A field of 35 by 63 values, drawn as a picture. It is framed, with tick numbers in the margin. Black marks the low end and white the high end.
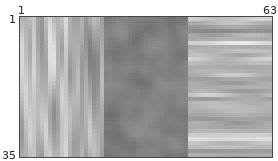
It is made of 1 by 3 panels. Panel 1,1: high, streaked downward. Panel 1,2: middling, blotchy, faint in contrast. Panel 1,3: high, streaked across.
